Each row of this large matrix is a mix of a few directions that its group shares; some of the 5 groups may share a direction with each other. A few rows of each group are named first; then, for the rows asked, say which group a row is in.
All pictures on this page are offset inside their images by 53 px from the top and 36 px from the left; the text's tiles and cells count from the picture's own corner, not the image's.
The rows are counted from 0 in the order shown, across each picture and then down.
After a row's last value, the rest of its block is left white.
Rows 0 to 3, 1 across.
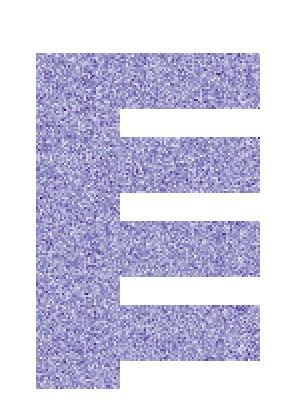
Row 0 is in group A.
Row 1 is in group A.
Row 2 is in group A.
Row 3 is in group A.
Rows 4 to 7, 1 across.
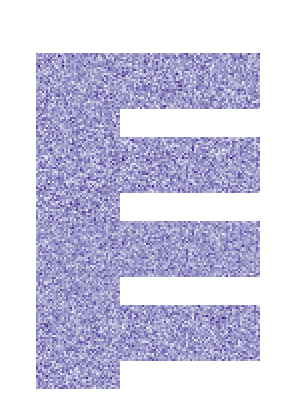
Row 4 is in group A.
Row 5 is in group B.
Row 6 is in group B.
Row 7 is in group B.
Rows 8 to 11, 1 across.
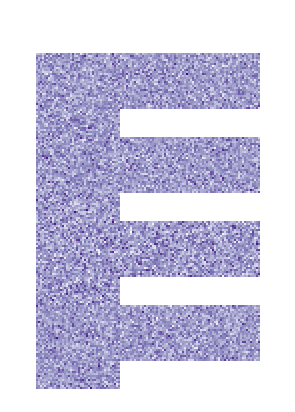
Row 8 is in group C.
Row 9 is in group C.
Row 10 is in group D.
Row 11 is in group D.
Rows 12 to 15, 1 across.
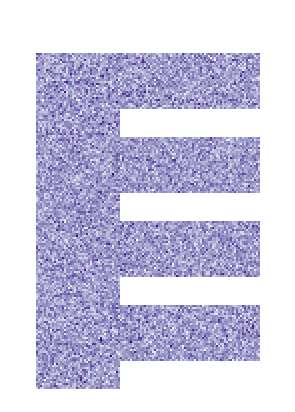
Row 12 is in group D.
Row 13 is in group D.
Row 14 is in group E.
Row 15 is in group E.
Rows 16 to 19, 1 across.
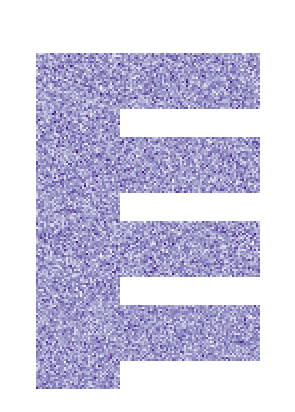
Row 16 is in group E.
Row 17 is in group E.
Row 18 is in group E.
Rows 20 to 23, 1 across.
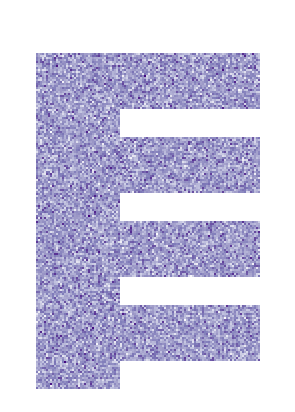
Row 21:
B
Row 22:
D
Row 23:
A
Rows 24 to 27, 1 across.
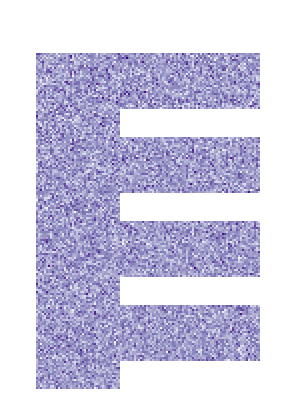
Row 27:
A
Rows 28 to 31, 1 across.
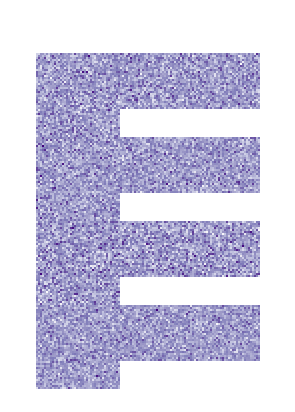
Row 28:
E
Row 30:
B
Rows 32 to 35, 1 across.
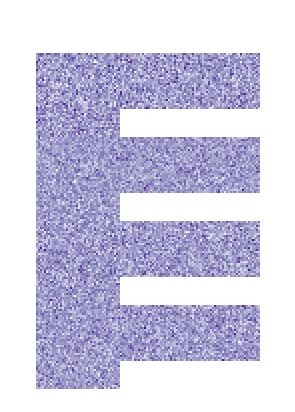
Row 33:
D
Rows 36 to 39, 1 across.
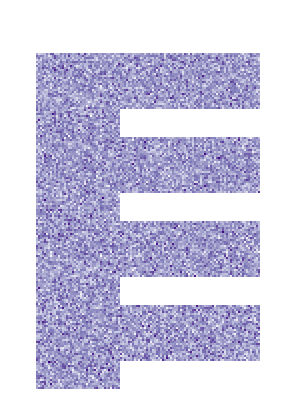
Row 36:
E
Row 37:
A
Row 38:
E
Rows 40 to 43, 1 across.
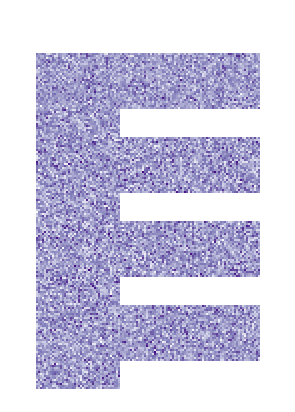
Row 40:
A
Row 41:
E
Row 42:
A
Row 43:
E
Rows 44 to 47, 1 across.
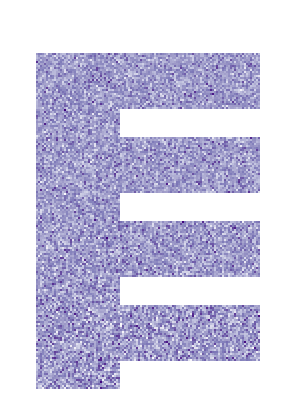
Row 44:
B
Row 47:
D
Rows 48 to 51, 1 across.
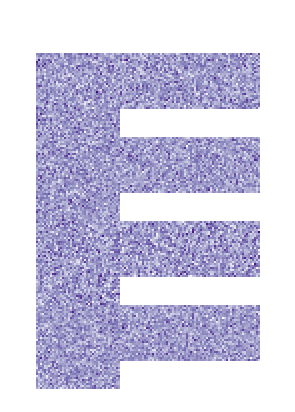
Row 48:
A
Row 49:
E
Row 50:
D
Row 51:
B
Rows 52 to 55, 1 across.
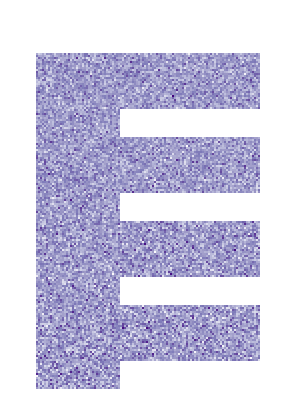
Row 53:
E
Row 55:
B
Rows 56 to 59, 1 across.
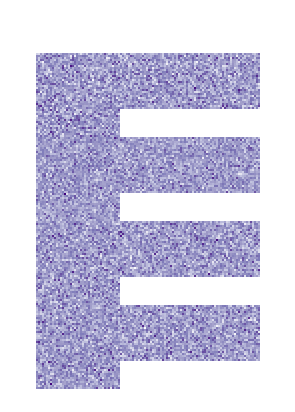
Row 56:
D
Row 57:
B
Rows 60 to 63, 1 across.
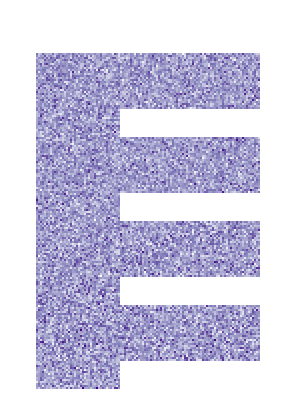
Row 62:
D
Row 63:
E
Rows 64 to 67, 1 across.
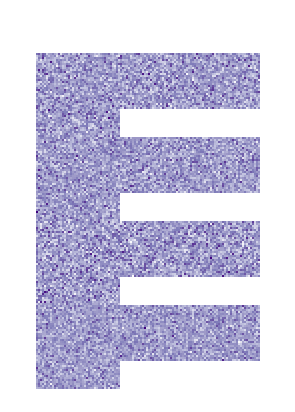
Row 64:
C
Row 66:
B
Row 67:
C
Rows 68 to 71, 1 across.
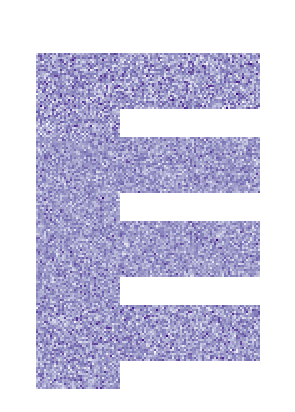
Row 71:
E
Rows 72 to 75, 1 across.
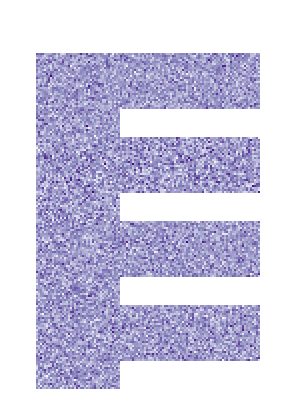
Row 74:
C
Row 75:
B
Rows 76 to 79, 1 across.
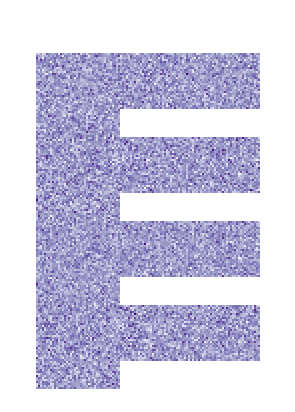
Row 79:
B
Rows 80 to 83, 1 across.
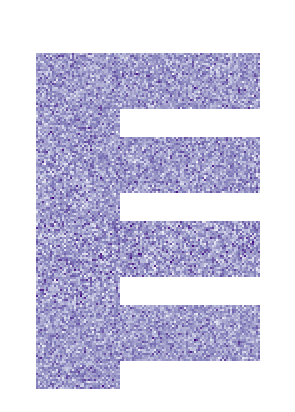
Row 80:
D
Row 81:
E
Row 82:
E
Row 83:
D
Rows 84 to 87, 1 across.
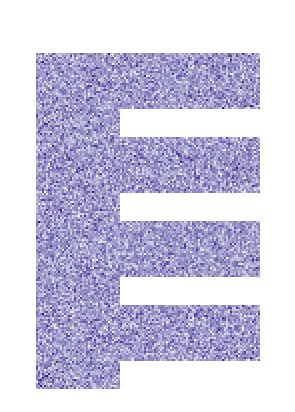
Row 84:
B
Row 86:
E
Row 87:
B
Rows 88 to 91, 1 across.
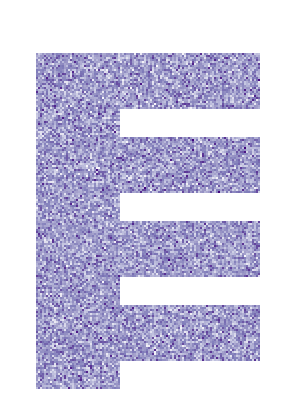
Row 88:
D
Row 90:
A
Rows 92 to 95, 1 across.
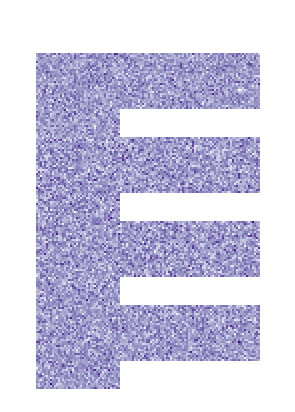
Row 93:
A
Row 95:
C
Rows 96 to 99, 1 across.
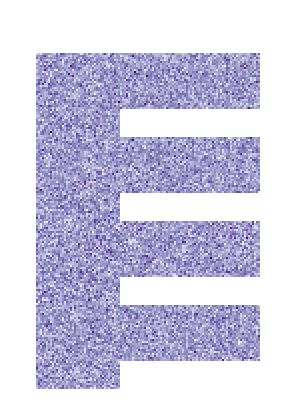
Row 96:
A
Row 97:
A
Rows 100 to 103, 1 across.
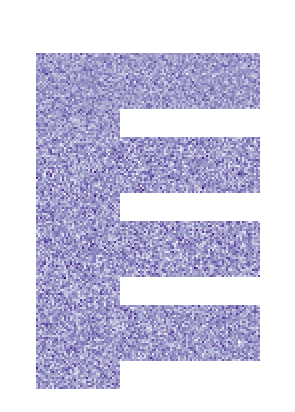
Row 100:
C
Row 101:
B
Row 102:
A
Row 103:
B
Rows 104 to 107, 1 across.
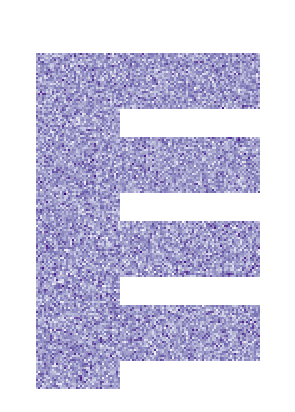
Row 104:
D
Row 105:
A
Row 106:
D
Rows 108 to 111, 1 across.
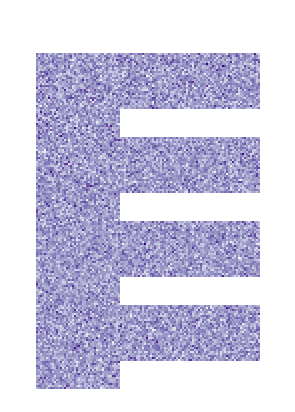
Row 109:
E
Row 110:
C
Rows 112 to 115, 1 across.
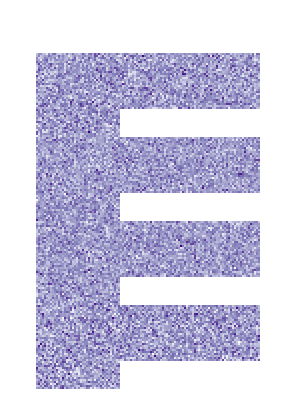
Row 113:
B
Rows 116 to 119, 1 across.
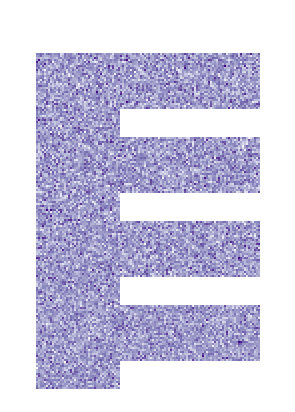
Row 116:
A
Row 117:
A
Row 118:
C
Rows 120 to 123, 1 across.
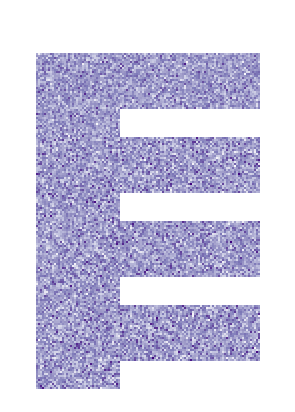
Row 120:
E
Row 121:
C
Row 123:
D
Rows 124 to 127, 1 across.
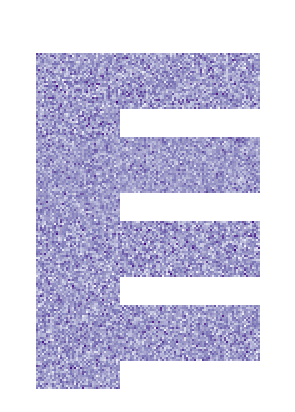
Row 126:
C
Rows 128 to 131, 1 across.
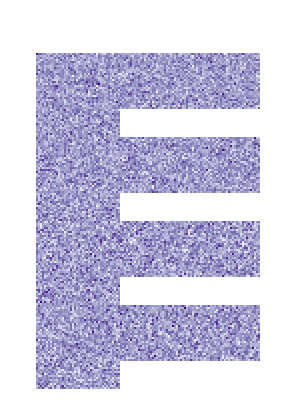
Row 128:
D
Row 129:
B
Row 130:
B
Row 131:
D
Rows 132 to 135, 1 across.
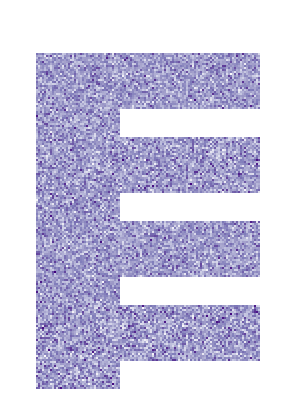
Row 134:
A
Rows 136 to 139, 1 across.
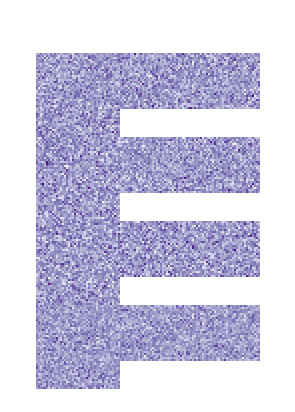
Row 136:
D
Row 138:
C
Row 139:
D
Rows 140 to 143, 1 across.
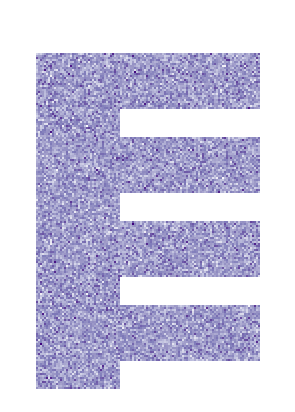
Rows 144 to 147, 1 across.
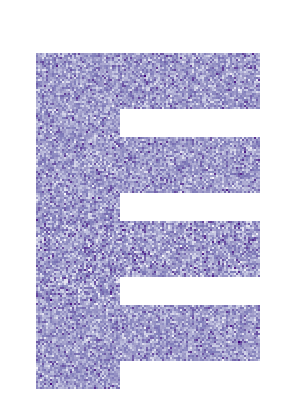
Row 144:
C
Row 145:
B
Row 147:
C
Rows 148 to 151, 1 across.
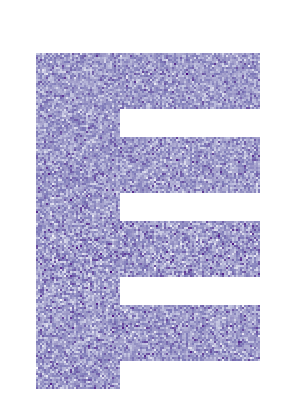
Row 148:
C
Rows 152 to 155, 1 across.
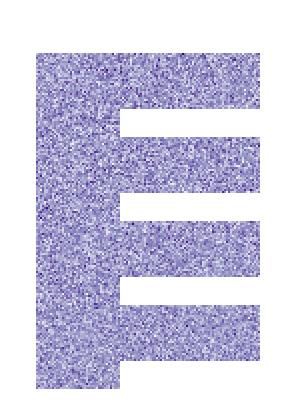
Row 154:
A
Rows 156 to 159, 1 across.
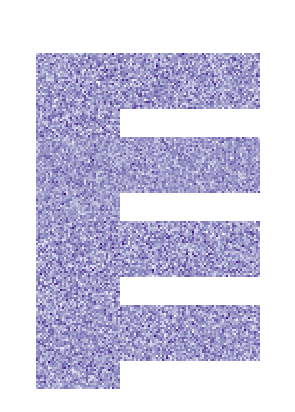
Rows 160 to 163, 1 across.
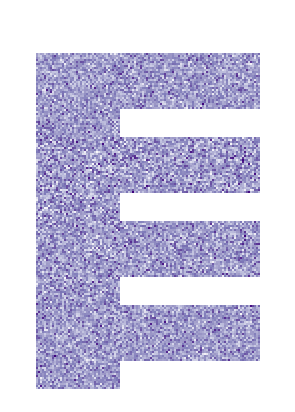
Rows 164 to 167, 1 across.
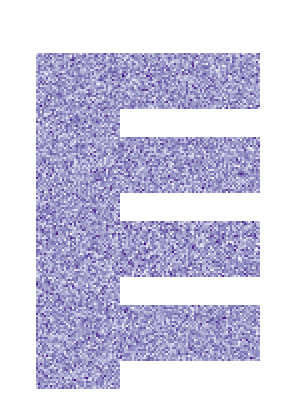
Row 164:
B
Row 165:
B
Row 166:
C
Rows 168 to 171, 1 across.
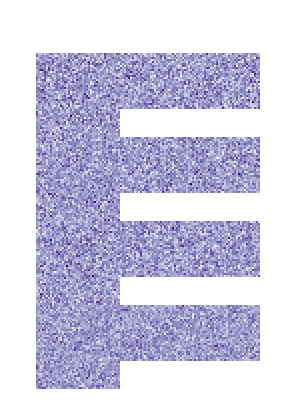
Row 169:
C
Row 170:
A
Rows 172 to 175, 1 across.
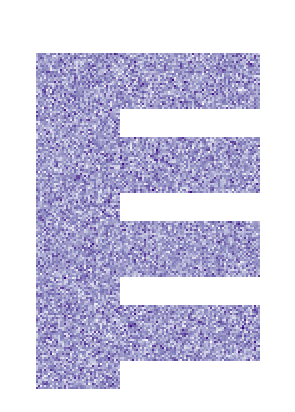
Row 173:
D
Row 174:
A
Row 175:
B
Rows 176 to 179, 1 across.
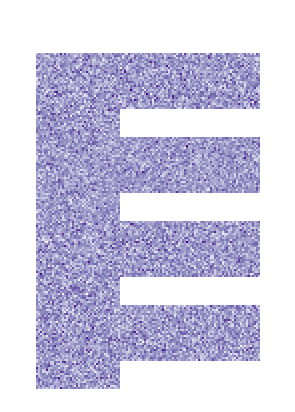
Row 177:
E
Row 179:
A
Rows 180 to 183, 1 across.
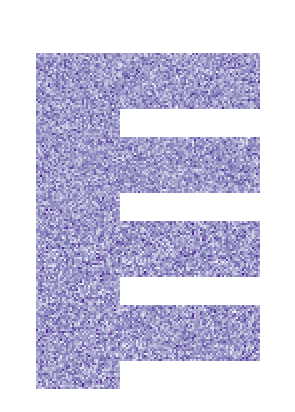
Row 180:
E
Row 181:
A
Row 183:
D
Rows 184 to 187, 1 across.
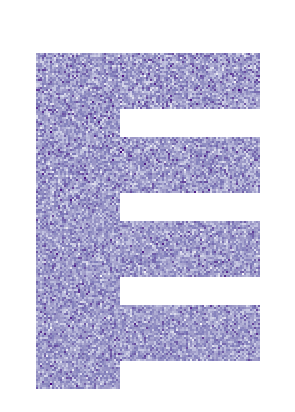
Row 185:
E
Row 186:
D
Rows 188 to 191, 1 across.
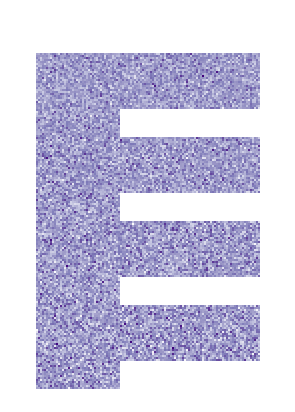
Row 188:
E
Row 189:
C
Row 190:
A
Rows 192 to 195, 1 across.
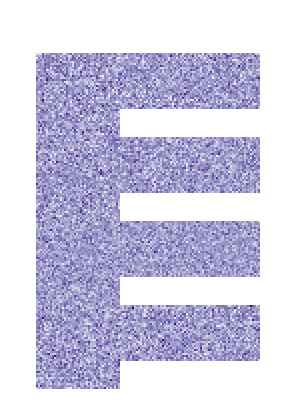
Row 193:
E
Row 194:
C
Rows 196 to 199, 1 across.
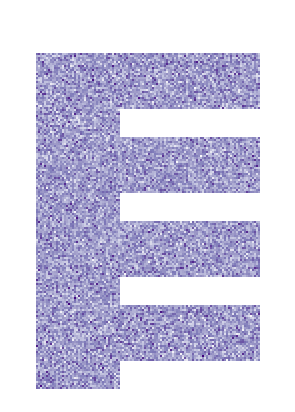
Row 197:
A
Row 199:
B
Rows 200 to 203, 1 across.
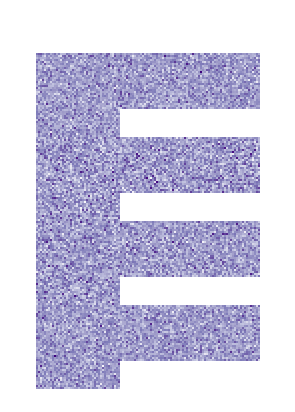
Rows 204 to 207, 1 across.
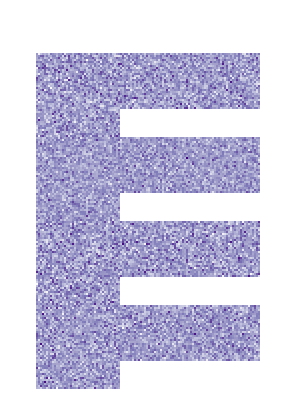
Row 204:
E
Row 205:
C
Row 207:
A
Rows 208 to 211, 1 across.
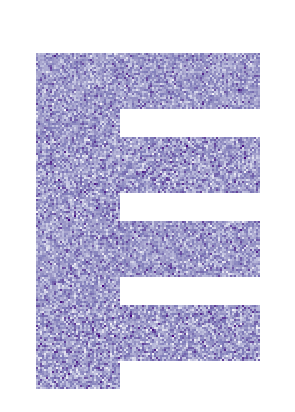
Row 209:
E
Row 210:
D
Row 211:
D
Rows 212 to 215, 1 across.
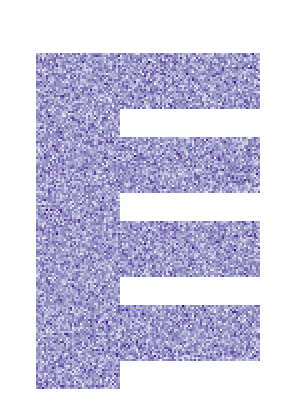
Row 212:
C
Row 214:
C
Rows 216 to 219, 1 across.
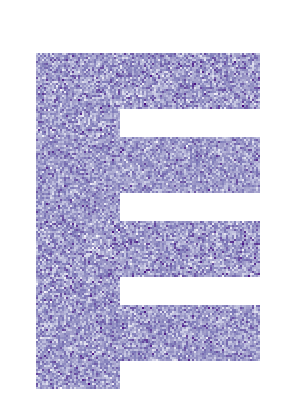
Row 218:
B
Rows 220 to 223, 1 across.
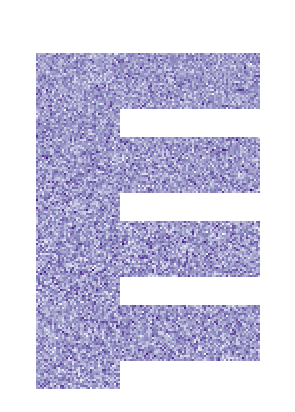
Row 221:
C
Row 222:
B
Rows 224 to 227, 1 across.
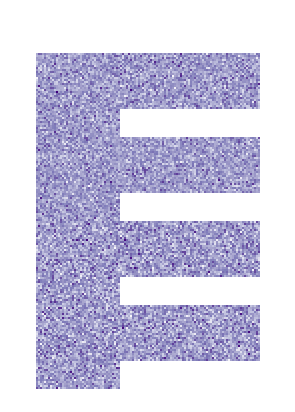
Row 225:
A
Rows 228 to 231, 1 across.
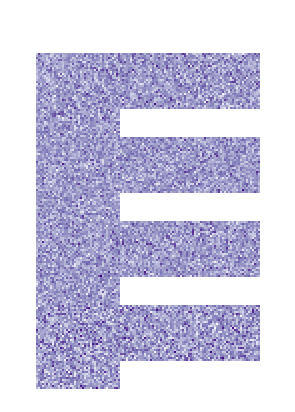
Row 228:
D
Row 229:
D
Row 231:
E
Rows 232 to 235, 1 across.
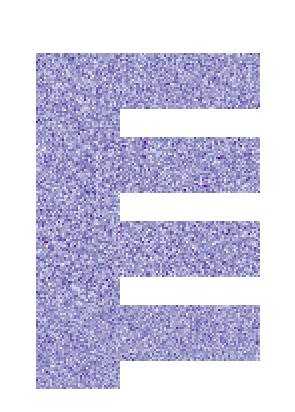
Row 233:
A
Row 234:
C
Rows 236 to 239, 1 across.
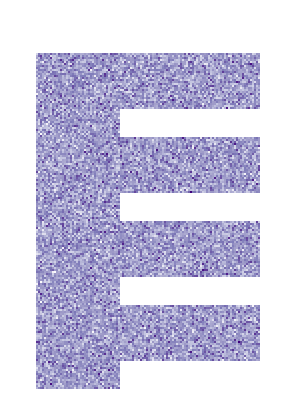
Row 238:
A
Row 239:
C
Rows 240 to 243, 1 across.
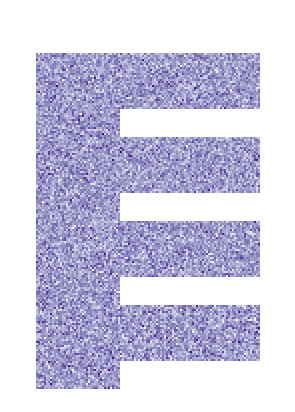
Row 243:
C
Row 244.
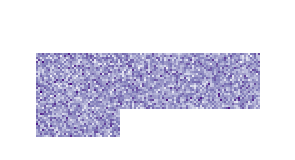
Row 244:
A
